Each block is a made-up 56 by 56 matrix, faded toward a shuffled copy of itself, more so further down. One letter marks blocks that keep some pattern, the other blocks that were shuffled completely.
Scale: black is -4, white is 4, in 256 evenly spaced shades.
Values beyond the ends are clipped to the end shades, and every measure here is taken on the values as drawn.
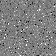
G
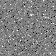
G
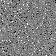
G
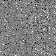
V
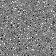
G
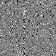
V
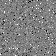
G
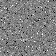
G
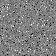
G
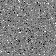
G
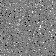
G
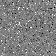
G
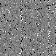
V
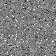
G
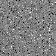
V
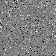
G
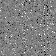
V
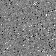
G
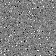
G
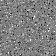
G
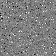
G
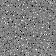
G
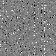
V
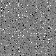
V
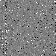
V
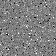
G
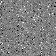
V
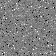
G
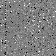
V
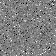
G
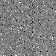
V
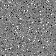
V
